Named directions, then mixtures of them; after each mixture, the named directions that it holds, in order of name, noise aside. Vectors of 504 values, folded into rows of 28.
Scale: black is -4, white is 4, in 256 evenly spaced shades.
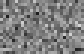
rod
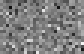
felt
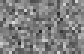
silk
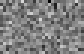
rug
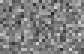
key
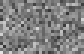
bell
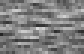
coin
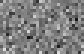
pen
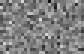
rug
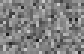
key, pen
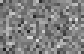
pen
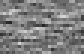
coin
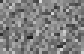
key, pen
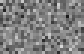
key, rug, silk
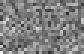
bell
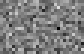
felt, pen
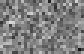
rod, rug, silk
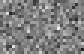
felt, pen, rug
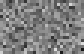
bell, felt, rod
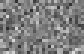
pen, rod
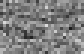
coin, pen, rod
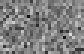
rod, silk
